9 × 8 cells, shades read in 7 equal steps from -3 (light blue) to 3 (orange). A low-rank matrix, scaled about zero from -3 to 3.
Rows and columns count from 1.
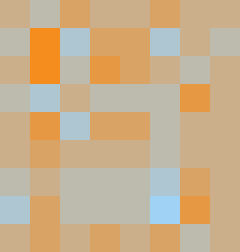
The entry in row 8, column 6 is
-3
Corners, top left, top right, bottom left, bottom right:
0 0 0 0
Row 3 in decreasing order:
3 2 1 0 0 0 -1 -1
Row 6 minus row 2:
1 -2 2 -1 -1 1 0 1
